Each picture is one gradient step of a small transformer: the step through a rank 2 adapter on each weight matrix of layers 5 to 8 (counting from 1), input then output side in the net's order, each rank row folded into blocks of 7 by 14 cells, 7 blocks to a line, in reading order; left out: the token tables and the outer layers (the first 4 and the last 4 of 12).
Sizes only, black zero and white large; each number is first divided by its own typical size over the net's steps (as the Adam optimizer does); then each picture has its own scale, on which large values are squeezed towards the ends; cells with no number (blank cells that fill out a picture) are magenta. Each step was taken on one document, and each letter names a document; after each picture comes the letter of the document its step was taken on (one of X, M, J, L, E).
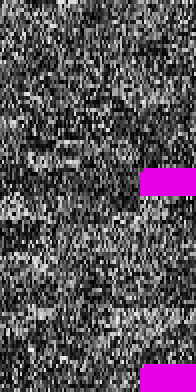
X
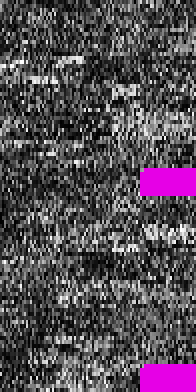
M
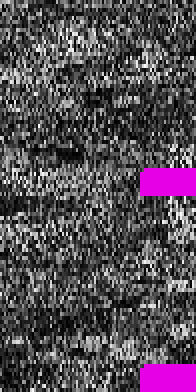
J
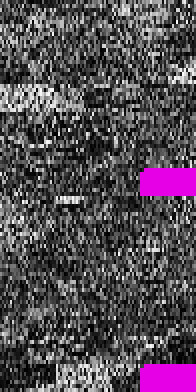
J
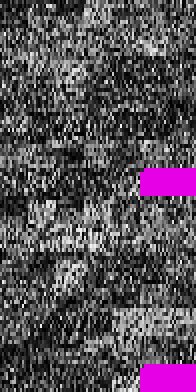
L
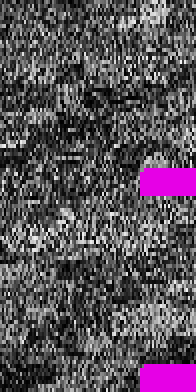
J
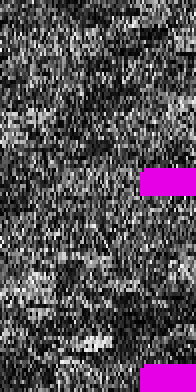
J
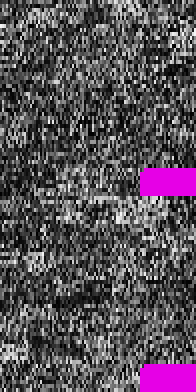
X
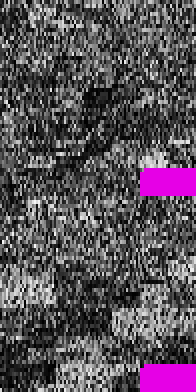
J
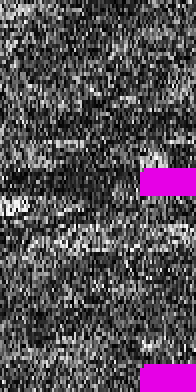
M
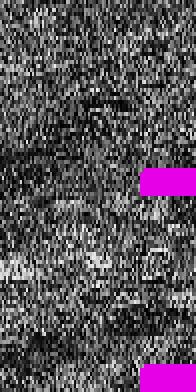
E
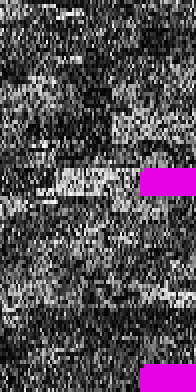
M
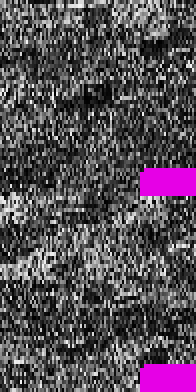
X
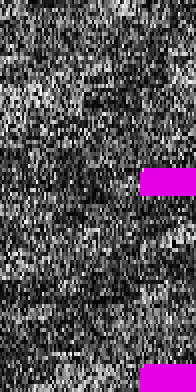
M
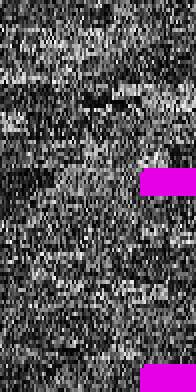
M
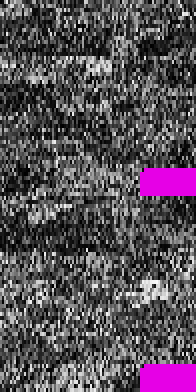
E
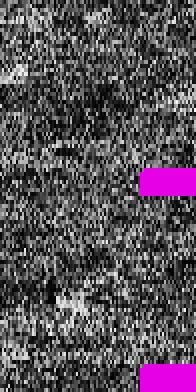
E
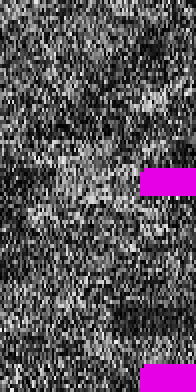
E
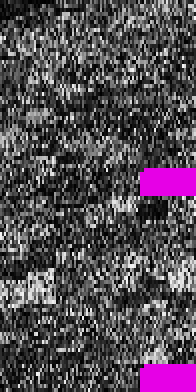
J
